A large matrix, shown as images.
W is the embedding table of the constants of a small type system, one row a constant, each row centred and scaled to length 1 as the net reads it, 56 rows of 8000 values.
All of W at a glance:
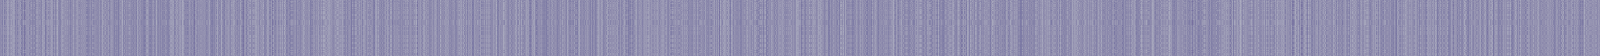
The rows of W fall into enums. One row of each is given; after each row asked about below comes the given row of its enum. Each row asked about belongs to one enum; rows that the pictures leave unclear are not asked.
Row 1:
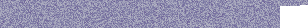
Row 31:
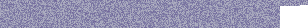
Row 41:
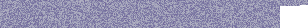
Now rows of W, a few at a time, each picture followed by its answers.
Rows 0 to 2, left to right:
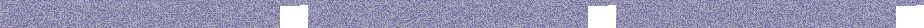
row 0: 41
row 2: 31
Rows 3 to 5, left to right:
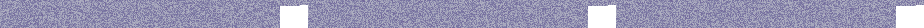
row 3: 41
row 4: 31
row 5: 31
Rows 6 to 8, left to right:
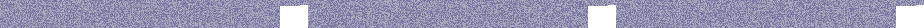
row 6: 31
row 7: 41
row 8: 31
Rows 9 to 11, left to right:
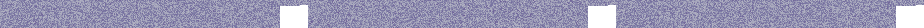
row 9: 41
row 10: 1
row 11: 41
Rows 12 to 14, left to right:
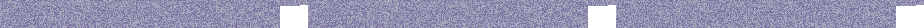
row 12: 41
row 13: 41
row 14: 31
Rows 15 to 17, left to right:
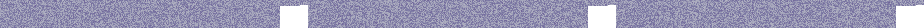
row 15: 31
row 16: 41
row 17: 41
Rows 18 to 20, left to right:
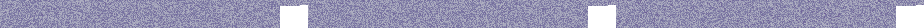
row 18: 41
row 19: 31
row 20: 1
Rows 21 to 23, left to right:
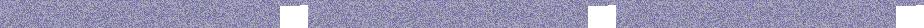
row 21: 1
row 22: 1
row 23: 1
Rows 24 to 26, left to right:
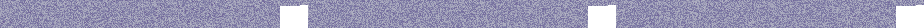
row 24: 1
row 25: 31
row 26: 41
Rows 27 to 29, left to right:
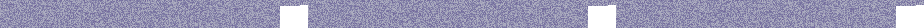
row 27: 31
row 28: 31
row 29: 31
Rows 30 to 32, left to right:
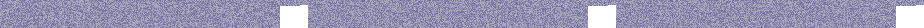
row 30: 41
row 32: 31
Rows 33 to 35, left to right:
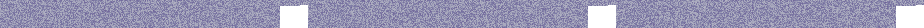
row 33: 31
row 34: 31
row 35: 41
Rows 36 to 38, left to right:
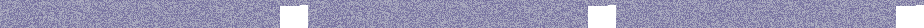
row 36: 41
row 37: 41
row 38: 31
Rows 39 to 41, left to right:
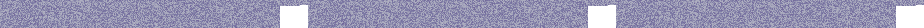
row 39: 41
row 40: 41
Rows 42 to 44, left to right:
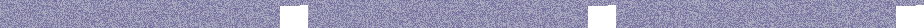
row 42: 31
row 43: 31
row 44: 41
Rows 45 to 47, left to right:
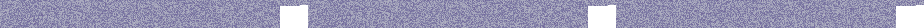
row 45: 41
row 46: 41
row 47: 31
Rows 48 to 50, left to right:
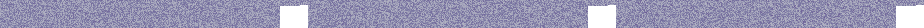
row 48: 31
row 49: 41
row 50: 1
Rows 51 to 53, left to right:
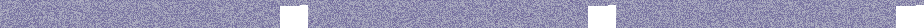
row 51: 41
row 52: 1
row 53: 31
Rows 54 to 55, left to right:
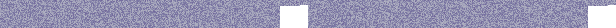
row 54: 31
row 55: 41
